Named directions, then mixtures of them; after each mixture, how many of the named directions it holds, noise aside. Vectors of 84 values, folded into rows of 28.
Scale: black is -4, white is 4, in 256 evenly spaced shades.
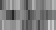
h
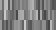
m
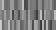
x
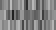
three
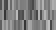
one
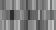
one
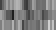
one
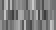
two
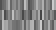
two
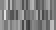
two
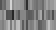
two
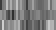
one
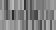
three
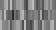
three
